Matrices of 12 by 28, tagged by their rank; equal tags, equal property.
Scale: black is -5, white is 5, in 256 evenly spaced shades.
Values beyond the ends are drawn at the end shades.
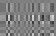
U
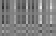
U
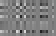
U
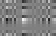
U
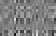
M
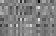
M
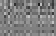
M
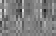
M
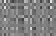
M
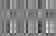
U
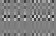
U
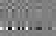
U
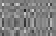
M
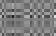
U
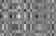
M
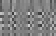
M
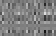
M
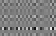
U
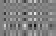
U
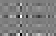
U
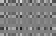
U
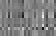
M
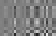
U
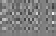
M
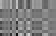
U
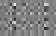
M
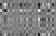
M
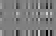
U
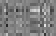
M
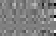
M
